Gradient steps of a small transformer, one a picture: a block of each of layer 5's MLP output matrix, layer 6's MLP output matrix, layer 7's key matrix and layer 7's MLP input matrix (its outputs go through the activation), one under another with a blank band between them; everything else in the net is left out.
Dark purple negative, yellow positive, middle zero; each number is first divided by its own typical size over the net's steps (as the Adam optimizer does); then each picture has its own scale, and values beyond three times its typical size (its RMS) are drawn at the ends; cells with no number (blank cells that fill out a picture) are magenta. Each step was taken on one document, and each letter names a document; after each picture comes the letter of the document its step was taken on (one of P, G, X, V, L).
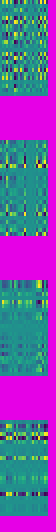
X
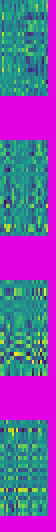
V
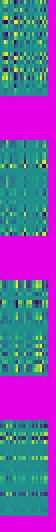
X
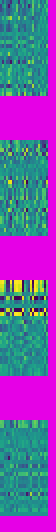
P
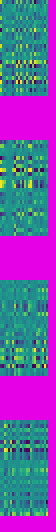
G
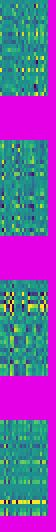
V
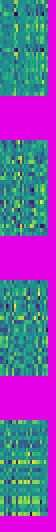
V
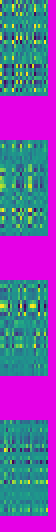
G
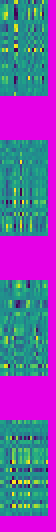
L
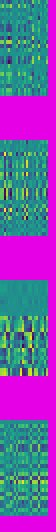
P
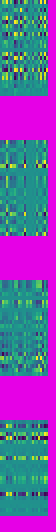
X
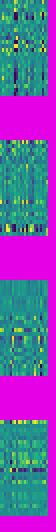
L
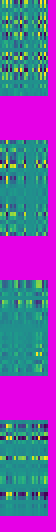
X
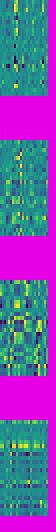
L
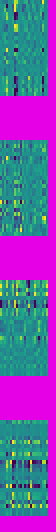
L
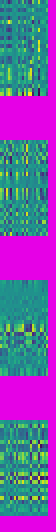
P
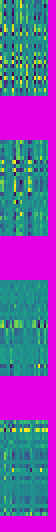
G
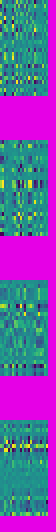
G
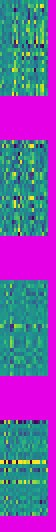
V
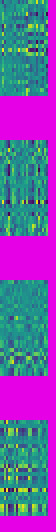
V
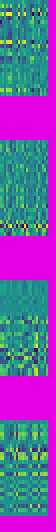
P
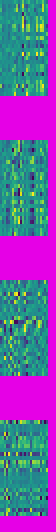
V
